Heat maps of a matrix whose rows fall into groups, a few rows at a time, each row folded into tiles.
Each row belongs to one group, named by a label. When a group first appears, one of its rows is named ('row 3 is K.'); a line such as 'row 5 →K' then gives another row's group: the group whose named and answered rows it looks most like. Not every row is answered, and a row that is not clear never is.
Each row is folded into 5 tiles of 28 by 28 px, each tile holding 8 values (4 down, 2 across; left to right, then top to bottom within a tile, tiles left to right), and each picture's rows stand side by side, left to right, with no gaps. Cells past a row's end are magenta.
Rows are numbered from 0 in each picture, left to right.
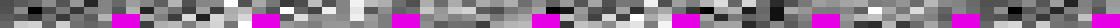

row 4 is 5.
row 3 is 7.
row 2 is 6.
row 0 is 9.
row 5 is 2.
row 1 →5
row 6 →7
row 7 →9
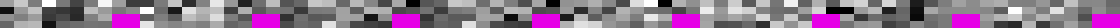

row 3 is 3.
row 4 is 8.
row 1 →6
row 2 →3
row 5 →7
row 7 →7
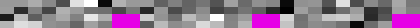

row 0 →8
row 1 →5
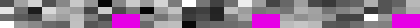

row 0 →6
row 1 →2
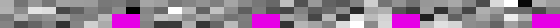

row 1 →7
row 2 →5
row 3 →8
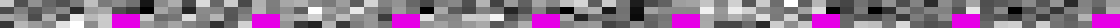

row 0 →5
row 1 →5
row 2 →7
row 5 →7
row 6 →9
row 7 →9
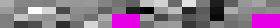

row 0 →7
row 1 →2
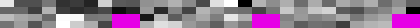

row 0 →5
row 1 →8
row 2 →7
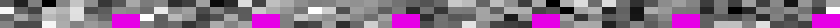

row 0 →6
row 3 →3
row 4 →2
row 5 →9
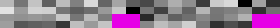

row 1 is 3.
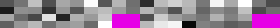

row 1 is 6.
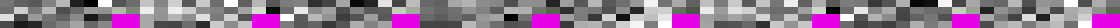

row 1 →7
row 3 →3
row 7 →5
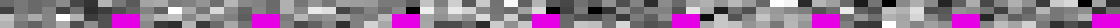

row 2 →7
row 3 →7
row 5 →8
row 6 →6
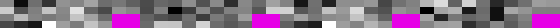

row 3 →2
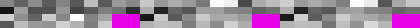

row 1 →8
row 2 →8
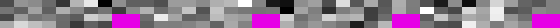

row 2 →5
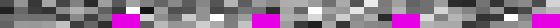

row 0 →9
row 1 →5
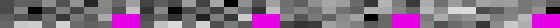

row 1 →9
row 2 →3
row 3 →7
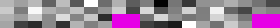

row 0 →7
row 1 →6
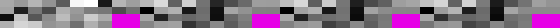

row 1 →2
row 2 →2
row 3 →2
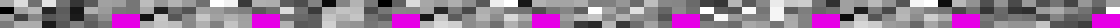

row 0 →2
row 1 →8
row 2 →6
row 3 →8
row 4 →7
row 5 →6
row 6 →8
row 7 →9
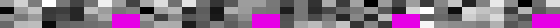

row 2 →9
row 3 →6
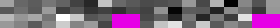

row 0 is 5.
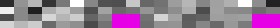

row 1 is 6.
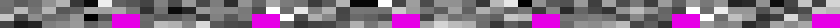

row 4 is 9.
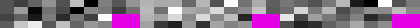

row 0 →9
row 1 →7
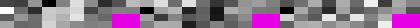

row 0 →6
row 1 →2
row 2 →5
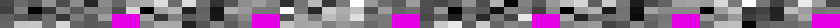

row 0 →9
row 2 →6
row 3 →9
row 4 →2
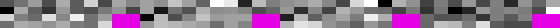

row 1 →8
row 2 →8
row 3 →9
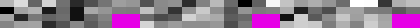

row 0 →2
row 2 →8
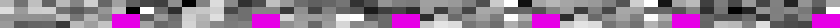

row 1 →6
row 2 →5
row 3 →8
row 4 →8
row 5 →9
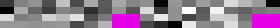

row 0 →5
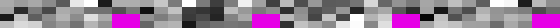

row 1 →2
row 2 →5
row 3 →8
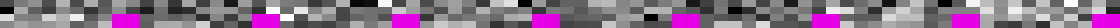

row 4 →3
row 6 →6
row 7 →7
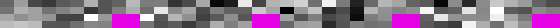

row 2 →2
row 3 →6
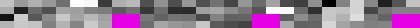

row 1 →9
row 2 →6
